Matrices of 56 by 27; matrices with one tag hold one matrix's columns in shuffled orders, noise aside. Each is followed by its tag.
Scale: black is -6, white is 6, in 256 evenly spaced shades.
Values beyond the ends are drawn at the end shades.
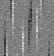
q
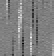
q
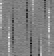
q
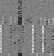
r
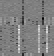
r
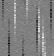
q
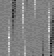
q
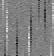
q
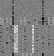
r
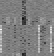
r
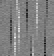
q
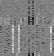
r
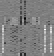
r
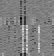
r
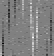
q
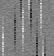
q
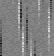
q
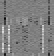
r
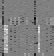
r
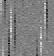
q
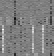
r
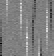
q
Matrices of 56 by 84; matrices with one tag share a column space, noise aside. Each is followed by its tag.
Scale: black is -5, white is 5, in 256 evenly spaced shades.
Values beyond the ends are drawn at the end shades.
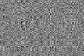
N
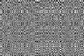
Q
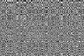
Q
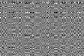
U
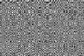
Q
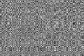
N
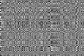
N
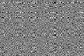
U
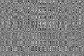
N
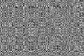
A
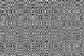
Q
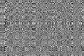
N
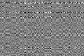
U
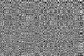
Q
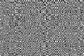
Q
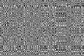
A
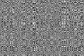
N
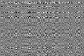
U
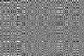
Q
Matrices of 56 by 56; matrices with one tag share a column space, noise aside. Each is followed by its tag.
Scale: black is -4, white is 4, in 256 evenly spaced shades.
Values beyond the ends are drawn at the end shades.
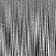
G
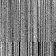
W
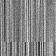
W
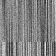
W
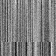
W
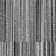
W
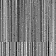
W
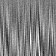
G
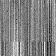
W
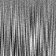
G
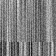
W
